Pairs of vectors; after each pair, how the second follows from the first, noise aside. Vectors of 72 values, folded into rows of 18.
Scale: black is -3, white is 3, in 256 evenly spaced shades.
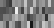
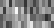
sign-scrambled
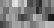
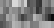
copied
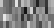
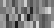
reversed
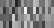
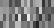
reversed
